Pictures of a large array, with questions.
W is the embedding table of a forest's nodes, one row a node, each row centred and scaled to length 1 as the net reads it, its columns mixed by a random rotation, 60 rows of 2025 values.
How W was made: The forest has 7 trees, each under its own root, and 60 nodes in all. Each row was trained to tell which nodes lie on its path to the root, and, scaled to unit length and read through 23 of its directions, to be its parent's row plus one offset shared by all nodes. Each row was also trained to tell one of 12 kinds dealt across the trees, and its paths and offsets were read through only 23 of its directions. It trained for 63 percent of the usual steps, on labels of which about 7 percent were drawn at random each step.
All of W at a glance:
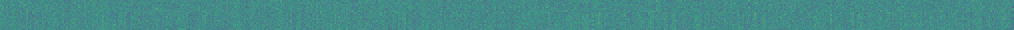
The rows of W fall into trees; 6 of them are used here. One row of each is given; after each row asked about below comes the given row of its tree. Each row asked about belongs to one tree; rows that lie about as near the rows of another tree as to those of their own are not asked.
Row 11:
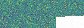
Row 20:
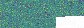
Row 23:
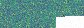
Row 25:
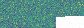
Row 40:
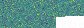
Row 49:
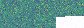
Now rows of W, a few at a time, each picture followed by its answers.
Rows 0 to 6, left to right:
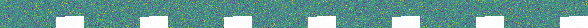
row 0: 23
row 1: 20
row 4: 23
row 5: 40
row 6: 25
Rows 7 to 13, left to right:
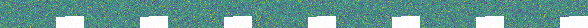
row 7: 20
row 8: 25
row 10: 25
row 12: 20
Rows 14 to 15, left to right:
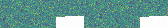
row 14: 40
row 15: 20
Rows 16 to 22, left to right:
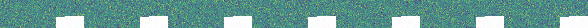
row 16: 40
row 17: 49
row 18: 25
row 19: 49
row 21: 25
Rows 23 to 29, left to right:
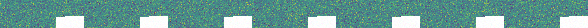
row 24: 20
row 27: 11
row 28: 23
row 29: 40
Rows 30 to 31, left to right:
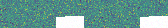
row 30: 40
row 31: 40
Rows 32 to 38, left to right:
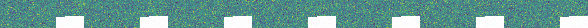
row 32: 49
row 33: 23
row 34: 40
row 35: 11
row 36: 23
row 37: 25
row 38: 23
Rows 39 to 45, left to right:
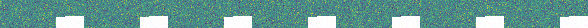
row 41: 49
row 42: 40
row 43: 49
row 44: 23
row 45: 40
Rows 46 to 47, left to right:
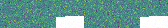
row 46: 40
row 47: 23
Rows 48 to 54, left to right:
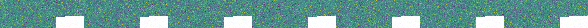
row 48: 49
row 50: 23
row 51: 11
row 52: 40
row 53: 23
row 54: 11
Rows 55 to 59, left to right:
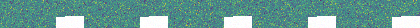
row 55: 49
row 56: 25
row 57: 23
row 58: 49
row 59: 49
